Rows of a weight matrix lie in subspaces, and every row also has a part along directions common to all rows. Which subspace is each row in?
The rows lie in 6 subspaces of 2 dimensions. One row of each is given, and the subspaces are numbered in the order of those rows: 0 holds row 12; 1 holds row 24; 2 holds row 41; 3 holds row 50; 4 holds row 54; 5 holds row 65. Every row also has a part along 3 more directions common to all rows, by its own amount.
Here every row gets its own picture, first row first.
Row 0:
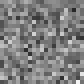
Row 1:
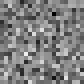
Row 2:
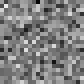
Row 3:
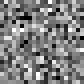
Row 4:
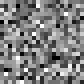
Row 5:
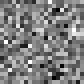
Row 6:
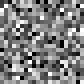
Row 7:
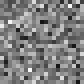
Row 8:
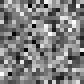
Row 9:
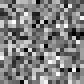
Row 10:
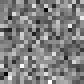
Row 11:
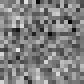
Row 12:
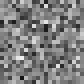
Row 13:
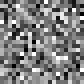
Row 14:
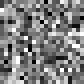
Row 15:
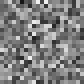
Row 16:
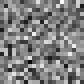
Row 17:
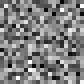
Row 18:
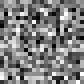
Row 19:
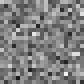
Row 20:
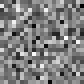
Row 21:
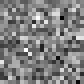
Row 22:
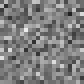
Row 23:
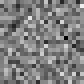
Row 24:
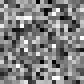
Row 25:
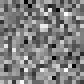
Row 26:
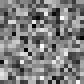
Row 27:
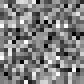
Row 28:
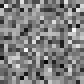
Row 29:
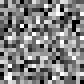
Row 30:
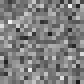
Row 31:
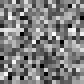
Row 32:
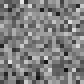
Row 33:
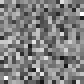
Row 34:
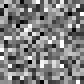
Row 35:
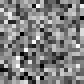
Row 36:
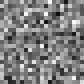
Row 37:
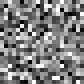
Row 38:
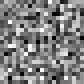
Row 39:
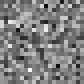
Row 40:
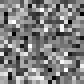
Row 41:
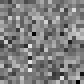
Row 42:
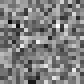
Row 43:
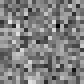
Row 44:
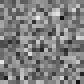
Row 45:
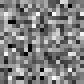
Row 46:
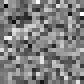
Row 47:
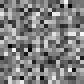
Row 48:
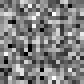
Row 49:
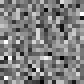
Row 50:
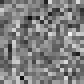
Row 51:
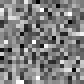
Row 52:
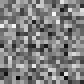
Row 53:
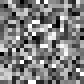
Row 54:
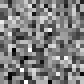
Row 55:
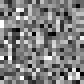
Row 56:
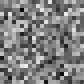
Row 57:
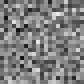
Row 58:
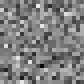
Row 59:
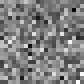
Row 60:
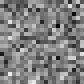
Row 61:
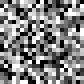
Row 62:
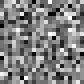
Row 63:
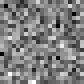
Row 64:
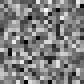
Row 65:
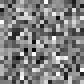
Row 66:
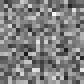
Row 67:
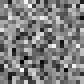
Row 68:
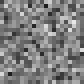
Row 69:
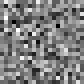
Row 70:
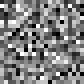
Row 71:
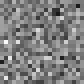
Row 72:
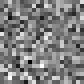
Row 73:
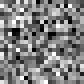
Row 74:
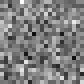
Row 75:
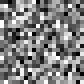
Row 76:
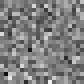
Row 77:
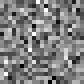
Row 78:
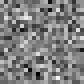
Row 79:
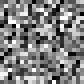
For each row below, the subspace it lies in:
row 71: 2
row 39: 0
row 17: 3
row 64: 3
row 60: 0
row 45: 5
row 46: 1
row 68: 0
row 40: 1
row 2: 1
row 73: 1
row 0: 2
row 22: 1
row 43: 0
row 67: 4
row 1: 5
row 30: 0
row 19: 3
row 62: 0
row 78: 1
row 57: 5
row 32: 1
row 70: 3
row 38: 5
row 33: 2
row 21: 2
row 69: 5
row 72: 4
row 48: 5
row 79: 1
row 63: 0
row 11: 1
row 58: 4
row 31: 4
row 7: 0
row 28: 1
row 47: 5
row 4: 4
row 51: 1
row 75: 3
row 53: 0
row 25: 4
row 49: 2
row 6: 3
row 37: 4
